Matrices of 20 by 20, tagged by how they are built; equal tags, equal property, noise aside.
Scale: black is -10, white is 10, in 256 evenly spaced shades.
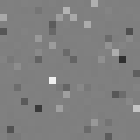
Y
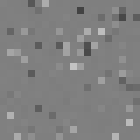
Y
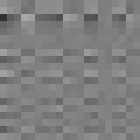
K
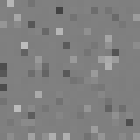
Y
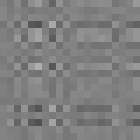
K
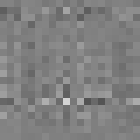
K
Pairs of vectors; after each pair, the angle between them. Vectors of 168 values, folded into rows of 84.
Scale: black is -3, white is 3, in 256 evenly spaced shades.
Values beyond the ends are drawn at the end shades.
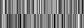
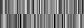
nearly parallel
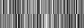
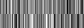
partly aligned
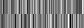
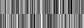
orthogonal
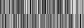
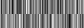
partly aligned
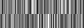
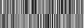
nearly opposite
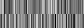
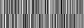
partly aligned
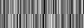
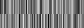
orthogonal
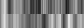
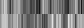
nearly parallel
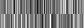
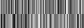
partly opposed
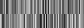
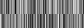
partly aligned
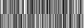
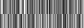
nearly parallel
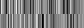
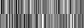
nearly opposite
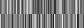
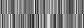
orthogonal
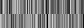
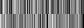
nearly parallel
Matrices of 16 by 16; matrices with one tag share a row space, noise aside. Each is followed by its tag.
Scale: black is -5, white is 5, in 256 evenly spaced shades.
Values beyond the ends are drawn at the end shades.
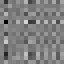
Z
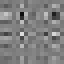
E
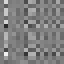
Z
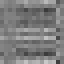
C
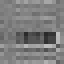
C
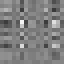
E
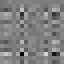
E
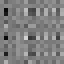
Z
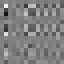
Z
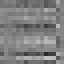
C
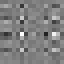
E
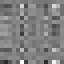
E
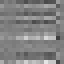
C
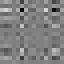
E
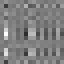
Z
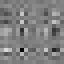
E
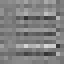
C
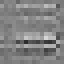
C
